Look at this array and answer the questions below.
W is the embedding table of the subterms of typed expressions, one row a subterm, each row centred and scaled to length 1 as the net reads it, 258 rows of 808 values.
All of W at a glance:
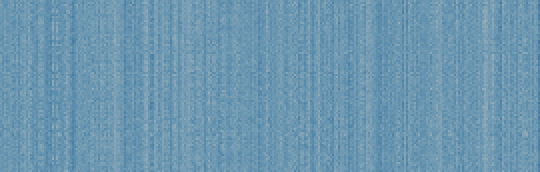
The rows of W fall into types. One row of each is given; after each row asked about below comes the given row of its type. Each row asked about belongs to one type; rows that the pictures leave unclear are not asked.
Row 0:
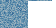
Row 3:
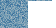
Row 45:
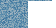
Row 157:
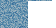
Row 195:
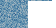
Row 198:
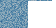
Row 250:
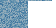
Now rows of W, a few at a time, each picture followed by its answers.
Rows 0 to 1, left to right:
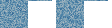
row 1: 195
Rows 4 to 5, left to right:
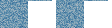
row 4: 157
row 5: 157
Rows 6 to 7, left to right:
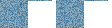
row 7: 0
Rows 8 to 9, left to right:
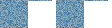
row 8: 0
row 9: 0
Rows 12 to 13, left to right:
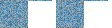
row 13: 0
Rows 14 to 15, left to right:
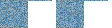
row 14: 45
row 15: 157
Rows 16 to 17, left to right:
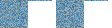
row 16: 3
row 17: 45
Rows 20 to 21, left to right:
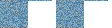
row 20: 157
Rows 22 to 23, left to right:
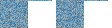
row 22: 250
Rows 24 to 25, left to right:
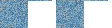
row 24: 0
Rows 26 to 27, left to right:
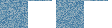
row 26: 45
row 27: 198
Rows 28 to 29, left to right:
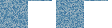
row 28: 195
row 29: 45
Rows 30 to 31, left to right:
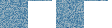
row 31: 45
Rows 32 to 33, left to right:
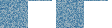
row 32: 3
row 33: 45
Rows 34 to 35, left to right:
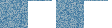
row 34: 45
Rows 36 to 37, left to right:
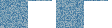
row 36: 3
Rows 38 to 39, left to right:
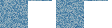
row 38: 195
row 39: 157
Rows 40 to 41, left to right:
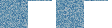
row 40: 3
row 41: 45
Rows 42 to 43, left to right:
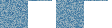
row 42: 0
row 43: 157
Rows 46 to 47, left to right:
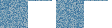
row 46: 3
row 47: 157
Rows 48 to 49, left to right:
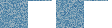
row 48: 45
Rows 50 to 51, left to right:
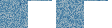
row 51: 195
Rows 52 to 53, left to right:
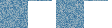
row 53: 157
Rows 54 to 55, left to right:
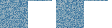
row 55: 198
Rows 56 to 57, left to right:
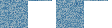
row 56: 0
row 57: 250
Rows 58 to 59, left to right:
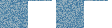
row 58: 157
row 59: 198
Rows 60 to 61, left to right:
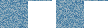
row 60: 157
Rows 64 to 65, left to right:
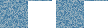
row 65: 0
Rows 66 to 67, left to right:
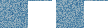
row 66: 0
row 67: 198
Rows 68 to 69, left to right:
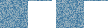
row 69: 45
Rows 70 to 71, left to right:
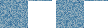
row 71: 0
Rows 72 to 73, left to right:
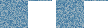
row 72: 0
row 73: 3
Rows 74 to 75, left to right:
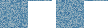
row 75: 0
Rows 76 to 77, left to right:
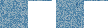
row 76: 195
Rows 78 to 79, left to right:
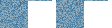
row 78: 198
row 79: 198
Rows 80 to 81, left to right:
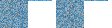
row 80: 157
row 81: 195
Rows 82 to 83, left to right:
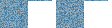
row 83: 45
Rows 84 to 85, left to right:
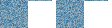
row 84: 3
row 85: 0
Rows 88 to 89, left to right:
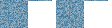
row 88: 0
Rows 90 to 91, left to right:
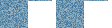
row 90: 45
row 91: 250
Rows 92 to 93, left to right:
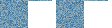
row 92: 0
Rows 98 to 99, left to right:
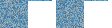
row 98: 195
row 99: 3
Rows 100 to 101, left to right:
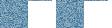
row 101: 45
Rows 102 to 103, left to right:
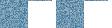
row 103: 45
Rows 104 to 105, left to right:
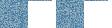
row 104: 157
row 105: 45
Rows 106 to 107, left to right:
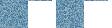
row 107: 45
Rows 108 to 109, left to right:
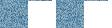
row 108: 195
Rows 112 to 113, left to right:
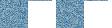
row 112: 250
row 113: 157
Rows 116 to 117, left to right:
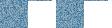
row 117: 0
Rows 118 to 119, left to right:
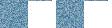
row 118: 250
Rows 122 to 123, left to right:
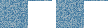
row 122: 0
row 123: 0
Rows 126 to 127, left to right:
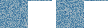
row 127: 45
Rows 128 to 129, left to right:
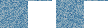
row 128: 198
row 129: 195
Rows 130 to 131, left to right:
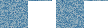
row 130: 0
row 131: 157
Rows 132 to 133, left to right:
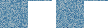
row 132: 45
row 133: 195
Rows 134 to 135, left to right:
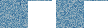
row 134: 3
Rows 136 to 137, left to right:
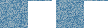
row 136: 45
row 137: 198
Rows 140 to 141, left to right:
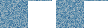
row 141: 250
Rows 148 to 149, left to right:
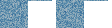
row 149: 250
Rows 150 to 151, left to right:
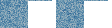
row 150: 3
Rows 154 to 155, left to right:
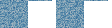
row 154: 0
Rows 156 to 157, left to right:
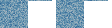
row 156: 3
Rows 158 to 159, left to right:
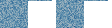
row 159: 195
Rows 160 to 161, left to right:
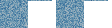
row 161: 3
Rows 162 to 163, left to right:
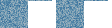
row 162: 3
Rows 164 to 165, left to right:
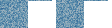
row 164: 3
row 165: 45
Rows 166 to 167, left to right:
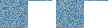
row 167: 195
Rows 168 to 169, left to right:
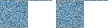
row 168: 250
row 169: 0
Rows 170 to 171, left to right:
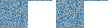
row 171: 45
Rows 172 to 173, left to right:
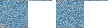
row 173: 157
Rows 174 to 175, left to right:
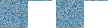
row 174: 157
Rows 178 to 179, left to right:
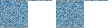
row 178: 3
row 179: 195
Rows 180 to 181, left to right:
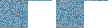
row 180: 157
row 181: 195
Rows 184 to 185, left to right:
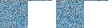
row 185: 195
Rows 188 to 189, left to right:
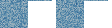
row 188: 45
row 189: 250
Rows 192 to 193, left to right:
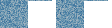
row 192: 3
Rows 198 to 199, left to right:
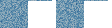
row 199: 157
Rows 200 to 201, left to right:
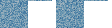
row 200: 250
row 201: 198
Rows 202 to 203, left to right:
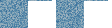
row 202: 198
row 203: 198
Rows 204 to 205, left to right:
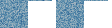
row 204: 45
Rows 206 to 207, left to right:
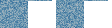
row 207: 157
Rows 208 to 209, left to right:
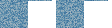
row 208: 157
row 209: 0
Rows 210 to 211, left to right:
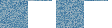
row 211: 0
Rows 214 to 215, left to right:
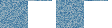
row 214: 198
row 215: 0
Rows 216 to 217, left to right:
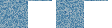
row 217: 45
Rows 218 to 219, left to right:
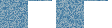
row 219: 195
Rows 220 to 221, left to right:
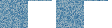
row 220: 157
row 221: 195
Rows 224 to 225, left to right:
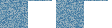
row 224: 45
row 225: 157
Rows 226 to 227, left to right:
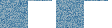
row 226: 250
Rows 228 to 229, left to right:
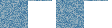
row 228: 250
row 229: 157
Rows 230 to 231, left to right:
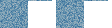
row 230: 198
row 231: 3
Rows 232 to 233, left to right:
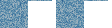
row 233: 157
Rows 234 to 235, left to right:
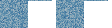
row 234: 157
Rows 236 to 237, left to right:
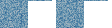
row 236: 45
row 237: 45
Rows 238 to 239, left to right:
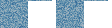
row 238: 157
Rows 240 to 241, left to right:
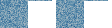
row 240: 3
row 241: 250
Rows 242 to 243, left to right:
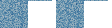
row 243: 157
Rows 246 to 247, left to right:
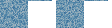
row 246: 195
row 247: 0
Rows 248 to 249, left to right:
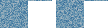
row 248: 250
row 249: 0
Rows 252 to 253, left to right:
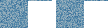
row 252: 198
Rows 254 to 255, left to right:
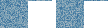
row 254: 3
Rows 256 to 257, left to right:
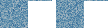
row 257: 198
